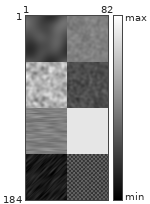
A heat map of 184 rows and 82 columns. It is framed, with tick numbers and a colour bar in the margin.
The table splits into 4 rows of 2 panels. Panel 1,1: low, smooth. Panel 1,2: middling, blotchy, faint in contrast. Panel 2,1: high, blotchy. Panel 2,2: low, blotchy, faint in contrast. Panel 3,1: middling, streaked across, faint in contrast. Panel 3,2: very high, flat. Panel 4,1: very low, slanting up to the right, faint in contrast. Panel 4,2: low, checkered.
